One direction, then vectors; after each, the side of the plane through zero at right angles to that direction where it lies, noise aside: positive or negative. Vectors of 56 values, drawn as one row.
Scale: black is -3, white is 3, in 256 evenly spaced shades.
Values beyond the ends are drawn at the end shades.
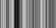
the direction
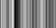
positive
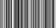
positive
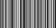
negative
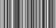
positive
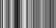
positive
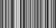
negative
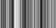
negative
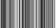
negative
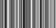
negative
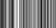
negative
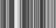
negative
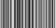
positive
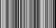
positive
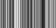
negative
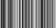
negative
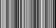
positive
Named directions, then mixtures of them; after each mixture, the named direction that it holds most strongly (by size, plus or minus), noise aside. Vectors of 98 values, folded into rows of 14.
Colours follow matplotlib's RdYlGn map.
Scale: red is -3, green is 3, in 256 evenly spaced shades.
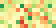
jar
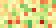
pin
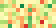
jar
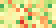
jar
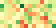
jar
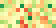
jar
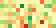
jar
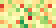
jar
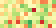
pin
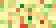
jar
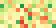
jar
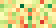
jar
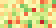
pin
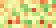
pin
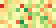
jar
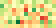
pin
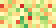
jar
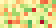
pin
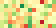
pin
